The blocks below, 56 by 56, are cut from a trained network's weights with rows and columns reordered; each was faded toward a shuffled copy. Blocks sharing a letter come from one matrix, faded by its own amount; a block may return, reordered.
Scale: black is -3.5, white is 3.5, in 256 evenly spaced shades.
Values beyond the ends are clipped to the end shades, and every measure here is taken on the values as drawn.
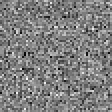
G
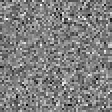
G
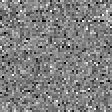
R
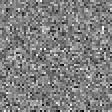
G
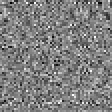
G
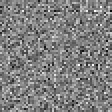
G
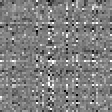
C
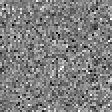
R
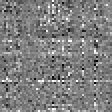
C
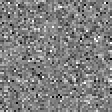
R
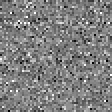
R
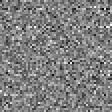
G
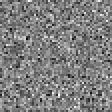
G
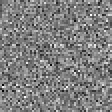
G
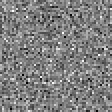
R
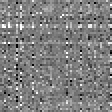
C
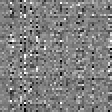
C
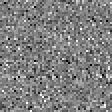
R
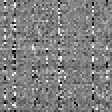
C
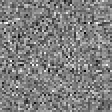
G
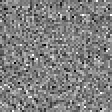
R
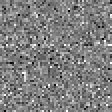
R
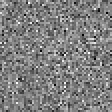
R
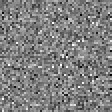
R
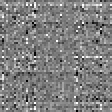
C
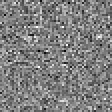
G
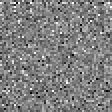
R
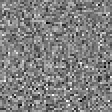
G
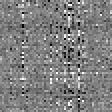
C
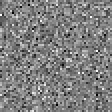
R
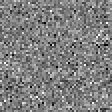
R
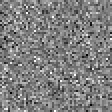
R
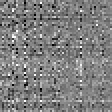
C
